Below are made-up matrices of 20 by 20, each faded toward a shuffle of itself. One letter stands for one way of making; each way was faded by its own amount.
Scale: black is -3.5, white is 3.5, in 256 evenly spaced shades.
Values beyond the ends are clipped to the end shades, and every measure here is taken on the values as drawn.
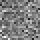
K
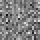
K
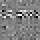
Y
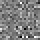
K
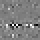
Y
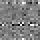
Y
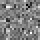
K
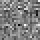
K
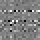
Y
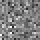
K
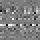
Y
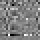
Y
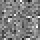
K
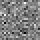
K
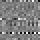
Y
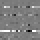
Y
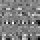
Y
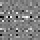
Y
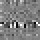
Y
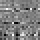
Y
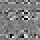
Y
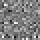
K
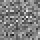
K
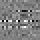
Y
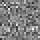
K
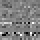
Y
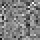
K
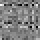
Y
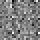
K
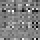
Y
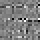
Y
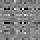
Y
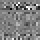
Y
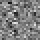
K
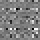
Y
